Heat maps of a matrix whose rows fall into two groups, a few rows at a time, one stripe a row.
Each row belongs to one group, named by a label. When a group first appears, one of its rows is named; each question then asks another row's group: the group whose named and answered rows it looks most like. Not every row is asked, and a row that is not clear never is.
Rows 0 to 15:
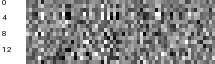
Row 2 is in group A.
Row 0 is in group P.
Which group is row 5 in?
P
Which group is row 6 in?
A
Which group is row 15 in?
P
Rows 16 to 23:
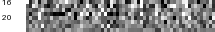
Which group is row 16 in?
P
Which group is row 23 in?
P
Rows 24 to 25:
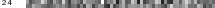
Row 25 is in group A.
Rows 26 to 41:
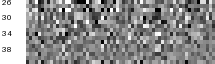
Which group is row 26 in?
P
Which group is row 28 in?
P
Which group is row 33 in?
A
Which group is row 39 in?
P
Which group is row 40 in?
A
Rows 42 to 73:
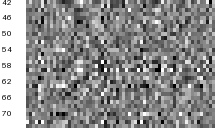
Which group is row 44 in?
P
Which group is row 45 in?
A
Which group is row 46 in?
P
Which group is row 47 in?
P
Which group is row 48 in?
A
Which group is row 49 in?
A
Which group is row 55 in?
P
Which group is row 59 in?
P
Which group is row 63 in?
A
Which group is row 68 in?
A
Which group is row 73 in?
A
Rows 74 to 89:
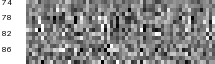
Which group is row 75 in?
A
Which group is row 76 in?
A
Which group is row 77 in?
P
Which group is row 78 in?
A
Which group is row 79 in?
A
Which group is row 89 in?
P
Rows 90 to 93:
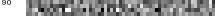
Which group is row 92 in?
P
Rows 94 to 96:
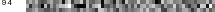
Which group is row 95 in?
P
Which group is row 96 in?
A
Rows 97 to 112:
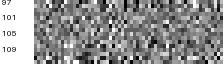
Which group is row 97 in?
A
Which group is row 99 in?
A
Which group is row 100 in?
P
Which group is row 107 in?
A
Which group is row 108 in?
A
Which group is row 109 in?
A
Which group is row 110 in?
P
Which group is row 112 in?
P
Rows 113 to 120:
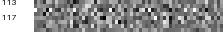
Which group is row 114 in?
P
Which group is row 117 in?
A
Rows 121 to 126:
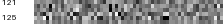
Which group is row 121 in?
A
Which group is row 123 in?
P
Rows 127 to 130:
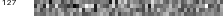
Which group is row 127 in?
P
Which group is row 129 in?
A
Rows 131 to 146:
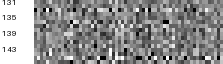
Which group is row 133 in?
P
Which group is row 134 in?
A
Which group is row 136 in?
P
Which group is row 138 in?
A
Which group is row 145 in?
A
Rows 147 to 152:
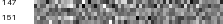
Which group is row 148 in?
A
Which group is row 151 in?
A
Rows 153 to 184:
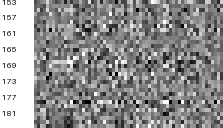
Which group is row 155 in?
A
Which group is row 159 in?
A
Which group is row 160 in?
P
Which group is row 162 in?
A
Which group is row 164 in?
A
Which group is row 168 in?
A
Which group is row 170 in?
A
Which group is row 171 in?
P
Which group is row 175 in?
P
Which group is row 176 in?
A
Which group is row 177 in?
P
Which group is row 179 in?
A
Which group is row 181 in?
P
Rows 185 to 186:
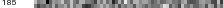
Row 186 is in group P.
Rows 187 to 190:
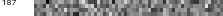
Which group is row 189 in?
A
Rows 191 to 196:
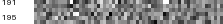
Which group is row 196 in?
A
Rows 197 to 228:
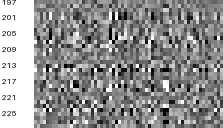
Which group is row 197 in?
A
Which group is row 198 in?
P
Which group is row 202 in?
A
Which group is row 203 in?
P
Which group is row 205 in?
P
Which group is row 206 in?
P
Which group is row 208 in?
A
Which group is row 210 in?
P
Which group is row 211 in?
A
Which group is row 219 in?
A
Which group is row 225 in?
P
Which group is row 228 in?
A
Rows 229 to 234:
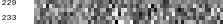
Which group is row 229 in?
P
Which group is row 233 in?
A
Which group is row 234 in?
P
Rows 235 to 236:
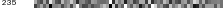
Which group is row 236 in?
P
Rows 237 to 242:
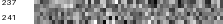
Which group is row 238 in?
A
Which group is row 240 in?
A
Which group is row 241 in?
P
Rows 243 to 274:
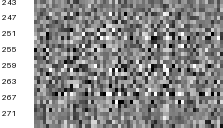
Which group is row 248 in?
A
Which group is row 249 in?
A
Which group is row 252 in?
A
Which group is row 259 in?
A
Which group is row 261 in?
A
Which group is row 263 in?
P
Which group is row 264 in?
P
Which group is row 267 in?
A
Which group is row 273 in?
A
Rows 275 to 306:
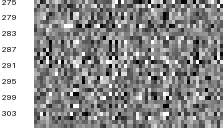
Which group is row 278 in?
P
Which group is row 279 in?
P
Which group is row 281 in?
A
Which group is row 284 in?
A
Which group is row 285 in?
P
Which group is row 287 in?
P
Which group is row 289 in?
P
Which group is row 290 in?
A
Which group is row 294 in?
A
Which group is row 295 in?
A
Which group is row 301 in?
P
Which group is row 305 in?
A
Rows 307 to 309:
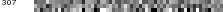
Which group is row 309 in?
A
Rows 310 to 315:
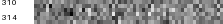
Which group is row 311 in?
P
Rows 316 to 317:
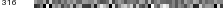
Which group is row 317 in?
P
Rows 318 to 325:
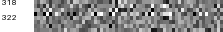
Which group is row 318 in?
P
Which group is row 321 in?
P
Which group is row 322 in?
P
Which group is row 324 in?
P
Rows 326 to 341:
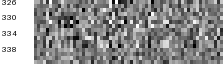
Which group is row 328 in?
A
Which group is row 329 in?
P
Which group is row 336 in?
P
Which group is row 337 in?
P
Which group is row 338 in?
A
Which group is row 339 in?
A
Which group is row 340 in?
A
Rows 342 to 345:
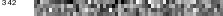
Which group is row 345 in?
P
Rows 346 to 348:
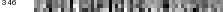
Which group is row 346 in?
P
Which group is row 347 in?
P
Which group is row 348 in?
P
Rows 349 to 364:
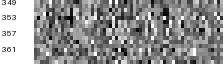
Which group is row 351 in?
P
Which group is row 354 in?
P
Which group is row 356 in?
A
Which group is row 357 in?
A
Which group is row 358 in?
P
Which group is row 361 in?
A
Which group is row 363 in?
A
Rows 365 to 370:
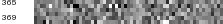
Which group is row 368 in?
A
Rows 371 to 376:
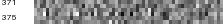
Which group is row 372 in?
A
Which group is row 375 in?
P
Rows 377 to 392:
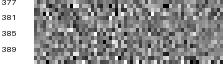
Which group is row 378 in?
P
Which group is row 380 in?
P
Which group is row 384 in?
A
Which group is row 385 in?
A
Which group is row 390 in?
P
